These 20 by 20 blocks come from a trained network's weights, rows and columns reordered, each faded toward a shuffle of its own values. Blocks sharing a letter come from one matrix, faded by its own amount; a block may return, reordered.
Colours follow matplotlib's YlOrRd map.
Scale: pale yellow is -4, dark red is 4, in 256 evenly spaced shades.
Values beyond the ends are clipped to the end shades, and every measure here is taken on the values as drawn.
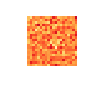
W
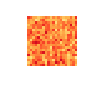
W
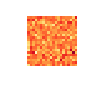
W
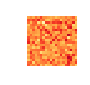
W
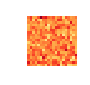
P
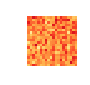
W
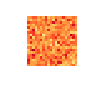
P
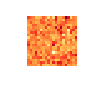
P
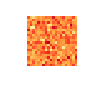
P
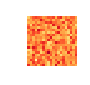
W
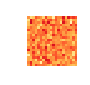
W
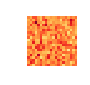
W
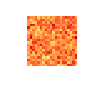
P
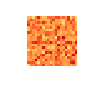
W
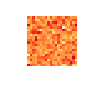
P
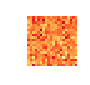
W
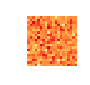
P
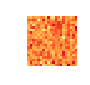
W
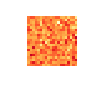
P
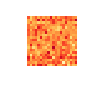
W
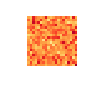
P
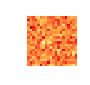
P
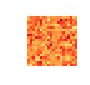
P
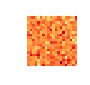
P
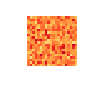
P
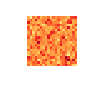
P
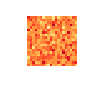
P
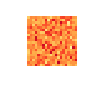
W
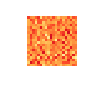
W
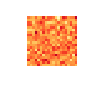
W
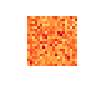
P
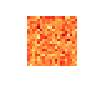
W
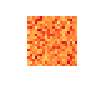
W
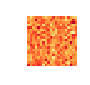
P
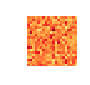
P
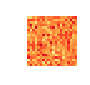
W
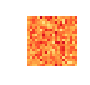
W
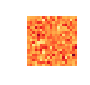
P
